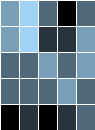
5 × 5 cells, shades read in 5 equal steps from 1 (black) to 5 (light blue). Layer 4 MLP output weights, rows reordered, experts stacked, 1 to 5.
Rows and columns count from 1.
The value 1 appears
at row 1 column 4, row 5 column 1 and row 5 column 3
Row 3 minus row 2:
-1 -2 2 1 0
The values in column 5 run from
3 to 4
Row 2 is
4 5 2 2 4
